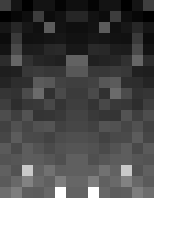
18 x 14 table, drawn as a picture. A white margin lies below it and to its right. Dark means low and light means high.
It is mirror symmetric from left to right. There are no regular stripes. The field climbs toward the bottom. The centre is the calmest part. Most values sit low, with a long tail of high ones.
